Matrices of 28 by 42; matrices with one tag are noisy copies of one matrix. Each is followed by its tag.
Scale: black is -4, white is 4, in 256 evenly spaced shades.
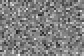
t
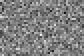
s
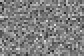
s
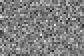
s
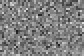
t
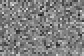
t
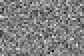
s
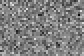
t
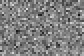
t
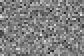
s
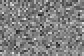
t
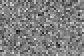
t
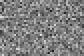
s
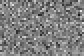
t
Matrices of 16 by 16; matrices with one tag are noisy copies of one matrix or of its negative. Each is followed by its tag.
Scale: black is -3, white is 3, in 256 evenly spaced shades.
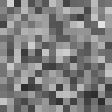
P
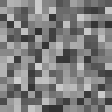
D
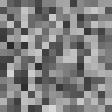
D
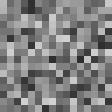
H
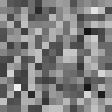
D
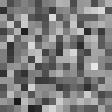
D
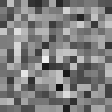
P
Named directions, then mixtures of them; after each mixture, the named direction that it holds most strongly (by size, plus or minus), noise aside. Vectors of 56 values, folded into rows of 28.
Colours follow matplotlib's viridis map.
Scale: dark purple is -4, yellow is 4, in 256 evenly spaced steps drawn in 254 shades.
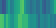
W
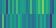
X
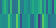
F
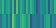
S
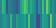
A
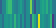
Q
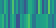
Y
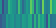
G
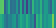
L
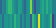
Q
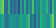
L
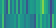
X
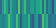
F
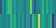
Q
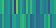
S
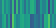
S
